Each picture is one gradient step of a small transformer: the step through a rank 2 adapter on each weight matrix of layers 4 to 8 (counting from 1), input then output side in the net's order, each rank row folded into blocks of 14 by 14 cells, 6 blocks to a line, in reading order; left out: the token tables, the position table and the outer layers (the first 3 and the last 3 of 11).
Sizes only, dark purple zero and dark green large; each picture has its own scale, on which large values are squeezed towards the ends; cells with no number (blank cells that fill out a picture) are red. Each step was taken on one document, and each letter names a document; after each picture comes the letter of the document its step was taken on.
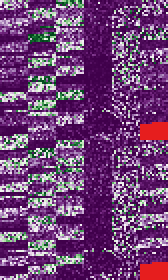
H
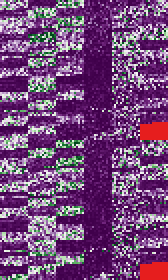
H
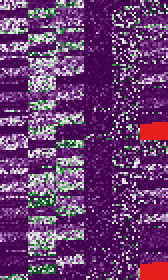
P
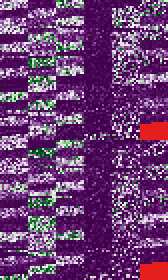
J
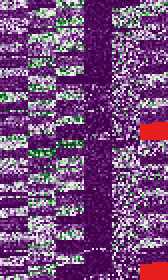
J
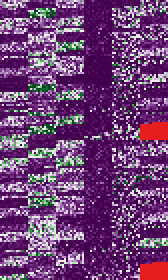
P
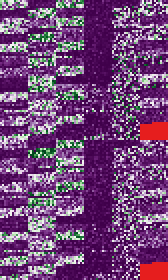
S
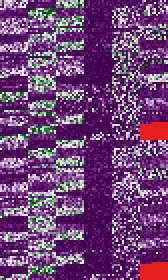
S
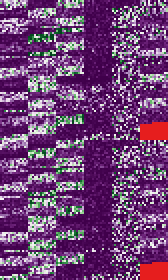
S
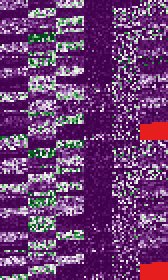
S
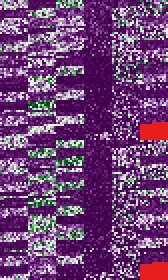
H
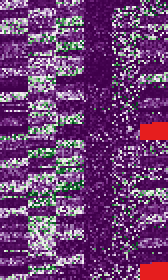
P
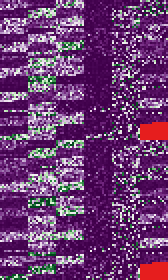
P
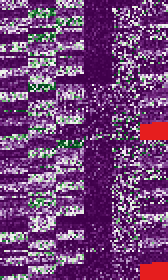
S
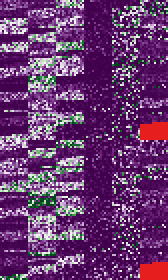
P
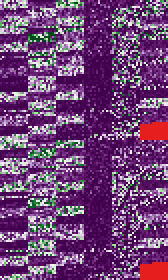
H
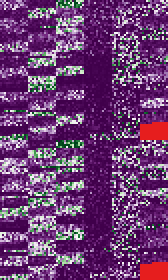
H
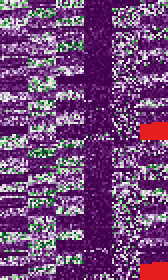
J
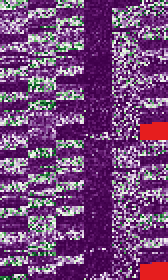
J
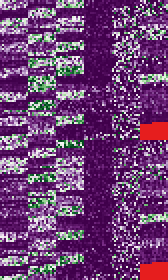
S
